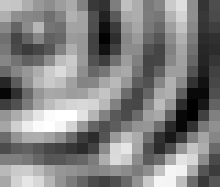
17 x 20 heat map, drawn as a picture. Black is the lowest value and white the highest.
Ninth with the lowest average: middle right. Odd rows or columns: none. Rings: centred on the top left.
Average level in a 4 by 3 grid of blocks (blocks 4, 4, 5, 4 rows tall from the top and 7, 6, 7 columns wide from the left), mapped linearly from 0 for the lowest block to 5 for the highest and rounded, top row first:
312 / 320 / 530 / 334
